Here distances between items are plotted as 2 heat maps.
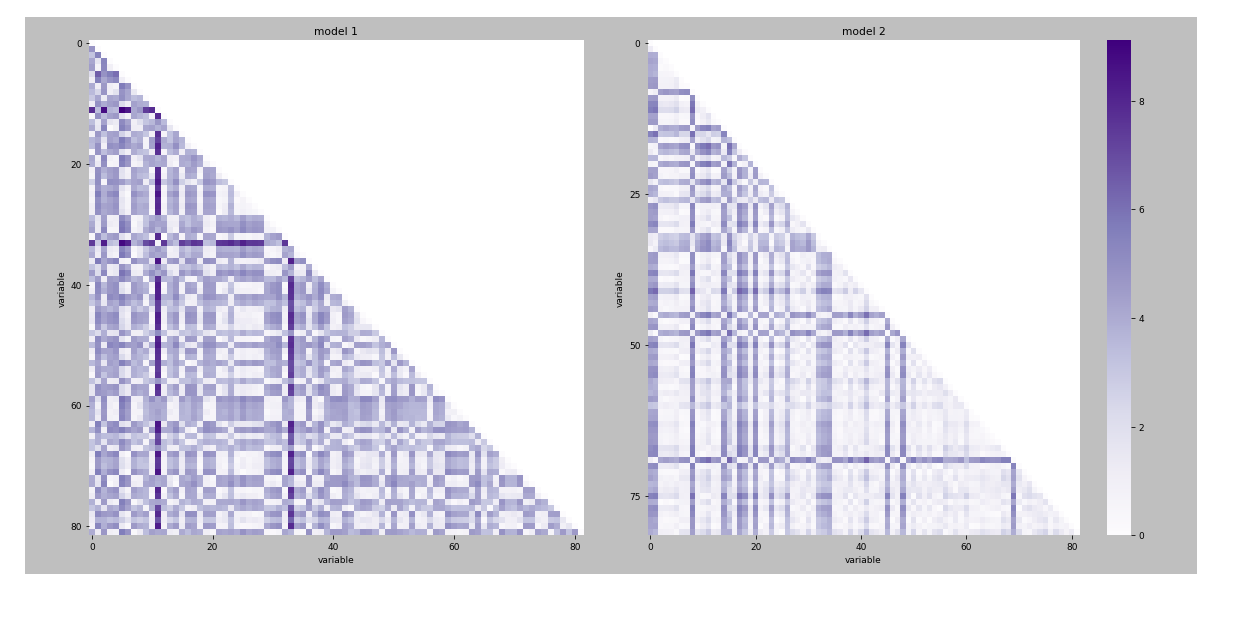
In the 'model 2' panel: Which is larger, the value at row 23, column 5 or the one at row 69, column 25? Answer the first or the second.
the second
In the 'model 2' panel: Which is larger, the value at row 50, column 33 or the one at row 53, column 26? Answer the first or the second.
the first
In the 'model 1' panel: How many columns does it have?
82
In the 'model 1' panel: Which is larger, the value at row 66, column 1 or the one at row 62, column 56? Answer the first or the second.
the first
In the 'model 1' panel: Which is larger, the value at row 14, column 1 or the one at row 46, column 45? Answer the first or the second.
the first
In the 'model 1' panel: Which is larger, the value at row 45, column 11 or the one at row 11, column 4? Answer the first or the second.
the first
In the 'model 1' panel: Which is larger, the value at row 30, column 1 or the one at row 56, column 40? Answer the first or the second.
the second
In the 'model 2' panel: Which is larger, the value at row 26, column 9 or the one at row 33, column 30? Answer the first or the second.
the second
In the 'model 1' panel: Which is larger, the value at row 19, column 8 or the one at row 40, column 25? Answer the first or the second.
the first
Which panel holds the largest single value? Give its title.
model 1
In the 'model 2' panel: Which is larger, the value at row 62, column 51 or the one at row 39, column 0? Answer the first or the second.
the second
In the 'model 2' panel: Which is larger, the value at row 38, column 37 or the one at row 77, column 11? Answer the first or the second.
the first
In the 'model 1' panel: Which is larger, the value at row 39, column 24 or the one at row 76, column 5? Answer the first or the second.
the second
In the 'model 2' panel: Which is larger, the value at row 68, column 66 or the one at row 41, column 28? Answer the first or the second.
the second
